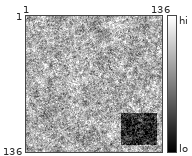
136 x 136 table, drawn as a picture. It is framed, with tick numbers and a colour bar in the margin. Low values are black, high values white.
The field is mottled with small blotches. No regular stripes run through it. The bottom right is the ninth with the lowest average. Neither half mirrors the other. The values are skewed, with a long tail toward low values. An odd patch, lower than its surroundings, sits in the bottom right.
